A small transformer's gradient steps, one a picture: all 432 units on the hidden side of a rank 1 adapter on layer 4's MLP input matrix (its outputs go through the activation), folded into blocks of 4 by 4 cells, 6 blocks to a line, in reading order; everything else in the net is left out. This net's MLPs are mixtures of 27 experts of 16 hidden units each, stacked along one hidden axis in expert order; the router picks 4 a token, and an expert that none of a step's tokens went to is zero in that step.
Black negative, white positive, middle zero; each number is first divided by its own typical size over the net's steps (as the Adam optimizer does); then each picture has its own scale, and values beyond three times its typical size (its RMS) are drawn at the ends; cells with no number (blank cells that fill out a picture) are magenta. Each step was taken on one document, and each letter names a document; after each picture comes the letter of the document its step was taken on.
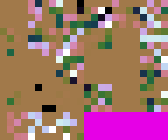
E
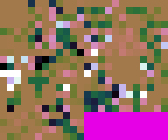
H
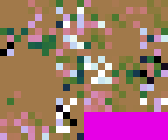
E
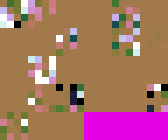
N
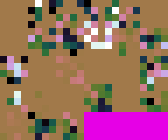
H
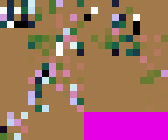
N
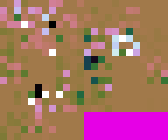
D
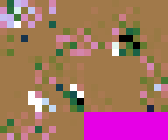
D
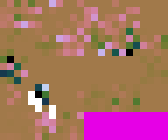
D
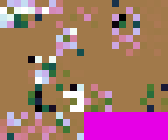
N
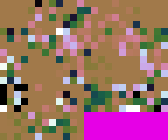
H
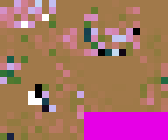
D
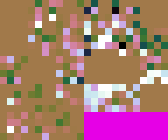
H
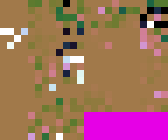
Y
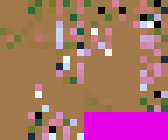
Y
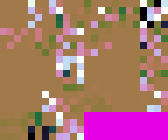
Y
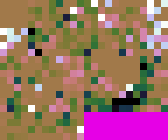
E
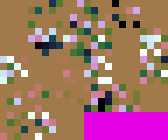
H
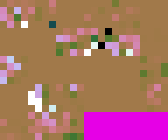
D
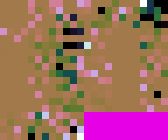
Y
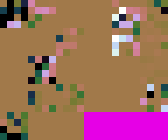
N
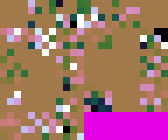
E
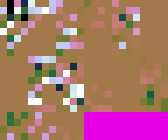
N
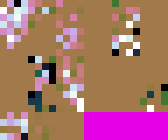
N
